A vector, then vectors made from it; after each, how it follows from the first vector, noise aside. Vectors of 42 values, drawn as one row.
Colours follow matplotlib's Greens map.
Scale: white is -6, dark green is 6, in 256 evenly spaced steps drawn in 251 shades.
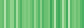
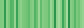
negated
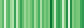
scaled up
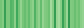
negated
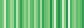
scaled up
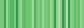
negated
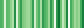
scaled up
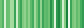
scaled up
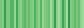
negated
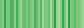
negated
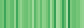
negated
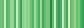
scaled up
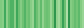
negated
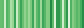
scaled up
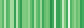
scaled up
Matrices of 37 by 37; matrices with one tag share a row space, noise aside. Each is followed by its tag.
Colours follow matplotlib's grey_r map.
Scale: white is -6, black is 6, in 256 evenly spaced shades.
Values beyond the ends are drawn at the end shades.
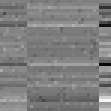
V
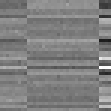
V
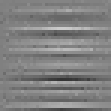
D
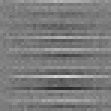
D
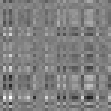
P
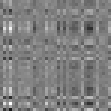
P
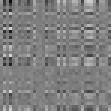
P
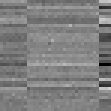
V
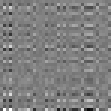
P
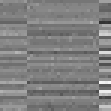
V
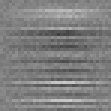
D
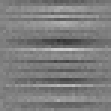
D
